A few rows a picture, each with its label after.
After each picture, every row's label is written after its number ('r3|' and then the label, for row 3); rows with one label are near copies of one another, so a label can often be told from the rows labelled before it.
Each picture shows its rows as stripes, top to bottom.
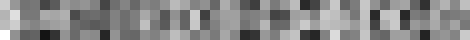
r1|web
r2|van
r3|van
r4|web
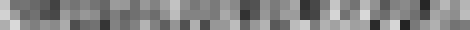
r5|web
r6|web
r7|van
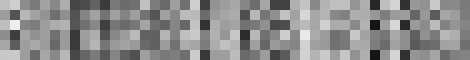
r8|van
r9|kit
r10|van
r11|kit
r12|kit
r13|van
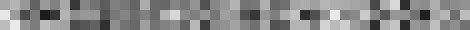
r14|van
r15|web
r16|van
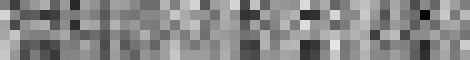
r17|kit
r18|web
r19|kit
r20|van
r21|web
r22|web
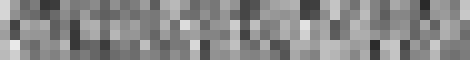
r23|web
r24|web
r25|kit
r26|kit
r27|van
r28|van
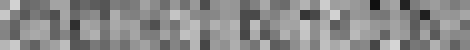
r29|van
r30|web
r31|kit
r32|kit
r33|van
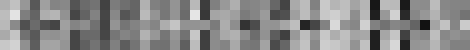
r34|van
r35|van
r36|web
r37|van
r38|van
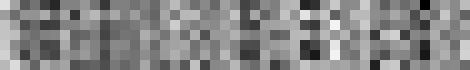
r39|web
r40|kit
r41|web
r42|van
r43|web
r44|web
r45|van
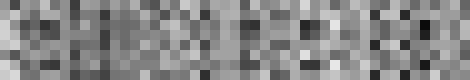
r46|kit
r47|van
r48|web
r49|web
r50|van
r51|kit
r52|web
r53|van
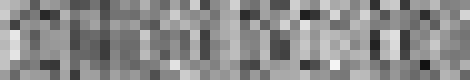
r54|van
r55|web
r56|kit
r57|van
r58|van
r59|van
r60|web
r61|kit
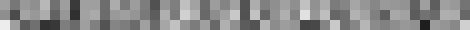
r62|kit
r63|kit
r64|web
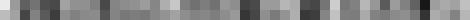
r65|web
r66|web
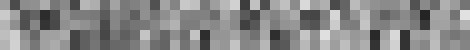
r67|kit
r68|web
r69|web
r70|van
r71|van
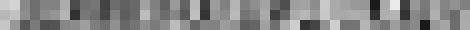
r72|van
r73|van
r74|web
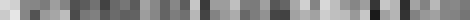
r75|van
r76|van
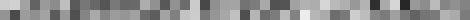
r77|van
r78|kit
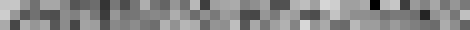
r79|van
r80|web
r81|kit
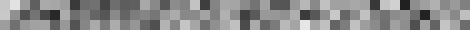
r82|van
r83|web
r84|kit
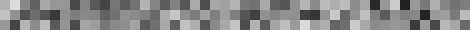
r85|van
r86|web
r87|kit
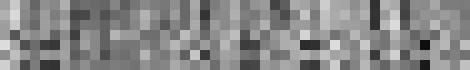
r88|van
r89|van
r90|van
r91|kit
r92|web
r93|van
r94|web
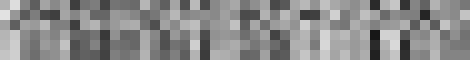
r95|van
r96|web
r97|kit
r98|van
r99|van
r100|van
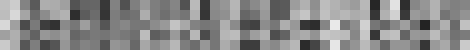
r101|van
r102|van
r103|web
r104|van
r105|web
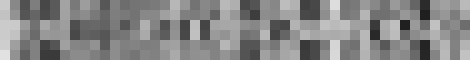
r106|web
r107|web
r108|van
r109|van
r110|web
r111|web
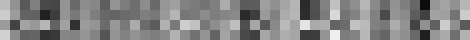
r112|web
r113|web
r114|kit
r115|web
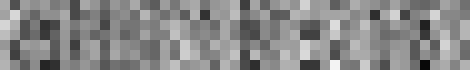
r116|kit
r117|van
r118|web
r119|web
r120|kit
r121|kit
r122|web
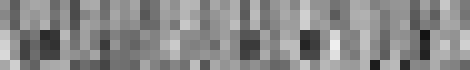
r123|kit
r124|kit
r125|kit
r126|web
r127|web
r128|web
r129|van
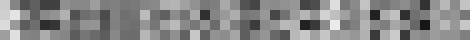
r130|web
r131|van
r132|web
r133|van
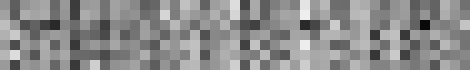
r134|kit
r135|kit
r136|web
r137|van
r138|kit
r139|van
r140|kit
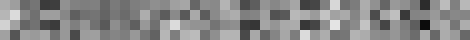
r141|web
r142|van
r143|web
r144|kit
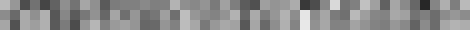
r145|web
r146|kit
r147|kit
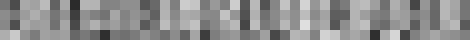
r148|kit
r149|kit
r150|kit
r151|van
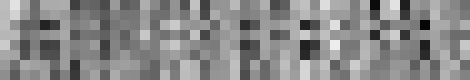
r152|van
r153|van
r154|web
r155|van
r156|web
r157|web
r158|kit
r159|kit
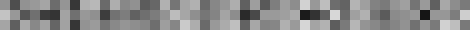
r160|kit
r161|web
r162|kit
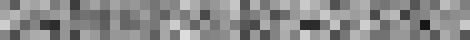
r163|kit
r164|van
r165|web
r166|kit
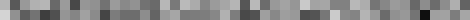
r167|kit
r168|web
